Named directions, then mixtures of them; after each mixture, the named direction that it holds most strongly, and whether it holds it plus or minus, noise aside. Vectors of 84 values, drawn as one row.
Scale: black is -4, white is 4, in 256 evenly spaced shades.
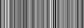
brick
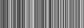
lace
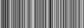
lace, plus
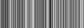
lace, plus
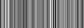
brick, plus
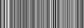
brick, plus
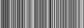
lace, plus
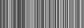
lace, plus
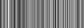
brick, plus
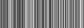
lace, plus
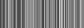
lace, plus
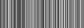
lace, plus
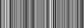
brick, plus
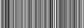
brick, minus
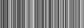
lace, plus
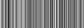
brick, minus
